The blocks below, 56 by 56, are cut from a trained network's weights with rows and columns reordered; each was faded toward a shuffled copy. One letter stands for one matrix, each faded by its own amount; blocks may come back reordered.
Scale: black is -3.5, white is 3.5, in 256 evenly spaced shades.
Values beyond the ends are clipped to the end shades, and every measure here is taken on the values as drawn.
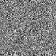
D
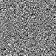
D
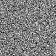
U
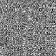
D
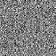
D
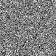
U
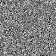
U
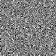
D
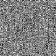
D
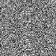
D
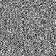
D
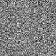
D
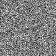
U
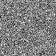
U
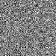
D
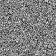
U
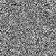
D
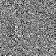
D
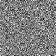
D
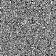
U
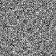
D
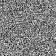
U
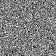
U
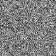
D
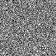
U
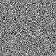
D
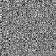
D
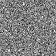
U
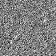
U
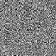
D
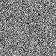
U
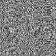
D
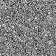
U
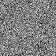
U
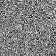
U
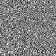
D
